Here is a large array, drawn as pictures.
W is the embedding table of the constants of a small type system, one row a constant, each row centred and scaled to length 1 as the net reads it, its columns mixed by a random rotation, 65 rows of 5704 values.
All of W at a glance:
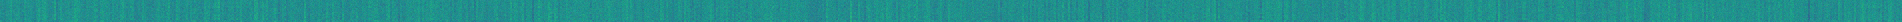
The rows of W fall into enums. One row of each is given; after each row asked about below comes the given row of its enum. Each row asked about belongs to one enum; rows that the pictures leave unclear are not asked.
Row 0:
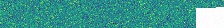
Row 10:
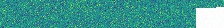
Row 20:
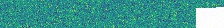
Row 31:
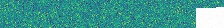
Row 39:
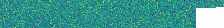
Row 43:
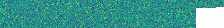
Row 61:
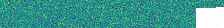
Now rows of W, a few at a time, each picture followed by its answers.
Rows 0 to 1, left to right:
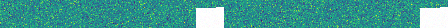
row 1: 20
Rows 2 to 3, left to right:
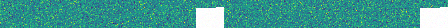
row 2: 0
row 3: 43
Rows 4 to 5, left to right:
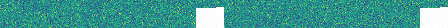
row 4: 31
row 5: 61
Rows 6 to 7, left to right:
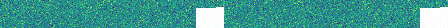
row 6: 39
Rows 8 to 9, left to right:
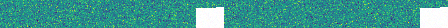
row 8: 20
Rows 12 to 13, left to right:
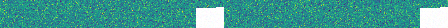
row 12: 43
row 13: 10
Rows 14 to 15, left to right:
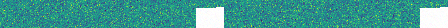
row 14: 10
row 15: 20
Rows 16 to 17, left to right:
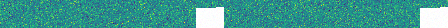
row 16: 0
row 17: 10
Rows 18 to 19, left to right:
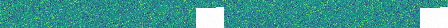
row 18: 0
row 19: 39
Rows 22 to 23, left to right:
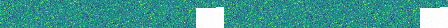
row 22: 0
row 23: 0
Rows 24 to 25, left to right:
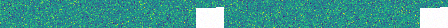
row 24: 0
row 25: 31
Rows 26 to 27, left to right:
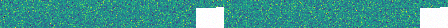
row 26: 39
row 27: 43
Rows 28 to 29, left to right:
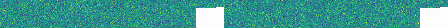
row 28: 10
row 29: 31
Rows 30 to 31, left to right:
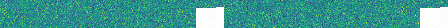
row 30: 43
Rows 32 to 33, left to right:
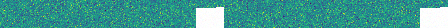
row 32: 10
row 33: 31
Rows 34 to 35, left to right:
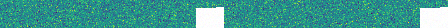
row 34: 20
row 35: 0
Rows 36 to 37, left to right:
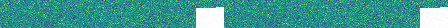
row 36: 61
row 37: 61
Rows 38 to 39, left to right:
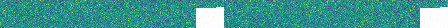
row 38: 10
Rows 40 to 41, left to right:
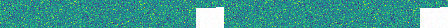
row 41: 0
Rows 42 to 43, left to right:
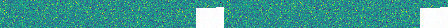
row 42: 43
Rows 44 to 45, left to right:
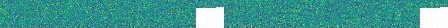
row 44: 43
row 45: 20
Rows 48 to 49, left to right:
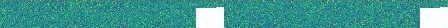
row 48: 10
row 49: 39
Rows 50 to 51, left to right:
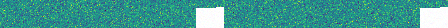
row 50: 10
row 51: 0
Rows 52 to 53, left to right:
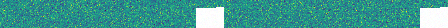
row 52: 10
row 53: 43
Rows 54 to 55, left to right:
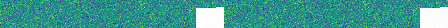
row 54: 0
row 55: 0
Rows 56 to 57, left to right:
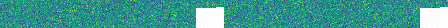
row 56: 20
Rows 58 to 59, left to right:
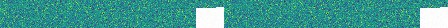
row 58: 43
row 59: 43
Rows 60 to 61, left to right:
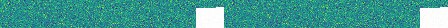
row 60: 61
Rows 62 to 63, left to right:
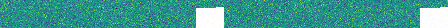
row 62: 61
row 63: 10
